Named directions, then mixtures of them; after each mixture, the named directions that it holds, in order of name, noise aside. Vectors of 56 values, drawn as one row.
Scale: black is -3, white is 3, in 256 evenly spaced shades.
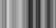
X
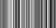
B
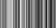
B, X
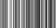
B, X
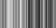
B, X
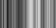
X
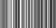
B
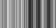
X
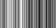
B, X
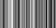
B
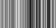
B, X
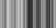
X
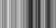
X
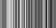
B, X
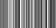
B
